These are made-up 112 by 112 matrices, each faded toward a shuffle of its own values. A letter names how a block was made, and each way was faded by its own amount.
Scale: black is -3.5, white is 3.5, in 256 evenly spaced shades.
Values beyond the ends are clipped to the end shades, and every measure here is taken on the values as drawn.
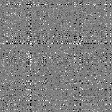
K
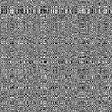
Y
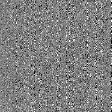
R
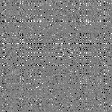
K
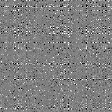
K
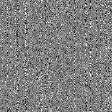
R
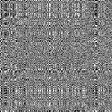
Y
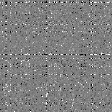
K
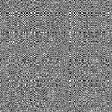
Y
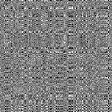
Y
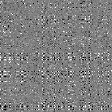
K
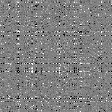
K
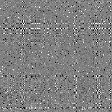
K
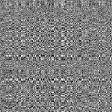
Y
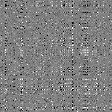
K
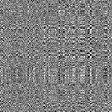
Y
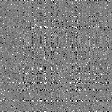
K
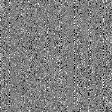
R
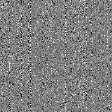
R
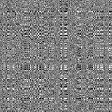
Y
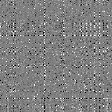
K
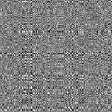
Y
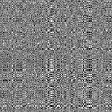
Y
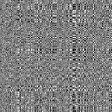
Y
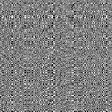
Y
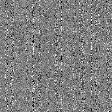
R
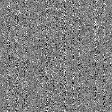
R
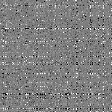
K
